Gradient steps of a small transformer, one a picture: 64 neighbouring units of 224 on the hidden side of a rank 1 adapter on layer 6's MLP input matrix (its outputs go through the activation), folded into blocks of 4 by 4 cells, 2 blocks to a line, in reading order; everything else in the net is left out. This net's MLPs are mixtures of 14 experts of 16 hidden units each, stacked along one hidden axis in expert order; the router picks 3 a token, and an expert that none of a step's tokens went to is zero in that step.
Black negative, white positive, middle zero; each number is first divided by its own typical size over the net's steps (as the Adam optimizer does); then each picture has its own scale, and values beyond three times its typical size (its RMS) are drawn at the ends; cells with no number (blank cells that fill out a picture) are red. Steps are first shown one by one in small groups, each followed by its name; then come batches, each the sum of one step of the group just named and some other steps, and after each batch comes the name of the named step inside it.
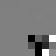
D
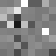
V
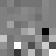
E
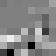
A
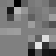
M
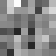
A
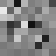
E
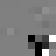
D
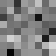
E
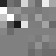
M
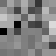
E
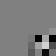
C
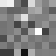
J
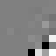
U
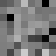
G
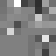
C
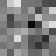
G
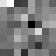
J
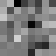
U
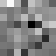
J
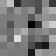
U
